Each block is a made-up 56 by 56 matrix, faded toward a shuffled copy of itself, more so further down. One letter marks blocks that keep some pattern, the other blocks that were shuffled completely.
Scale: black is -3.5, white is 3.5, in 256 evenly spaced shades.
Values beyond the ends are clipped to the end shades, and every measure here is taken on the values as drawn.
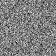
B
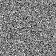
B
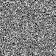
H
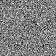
H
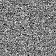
B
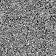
B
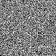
H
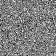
B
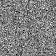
B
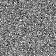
H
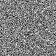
B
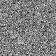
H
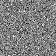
H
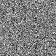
H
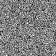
B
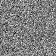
B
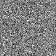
H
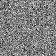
H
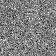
B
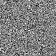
B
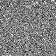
H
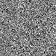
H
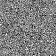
H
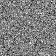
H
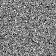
B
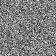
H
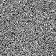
H
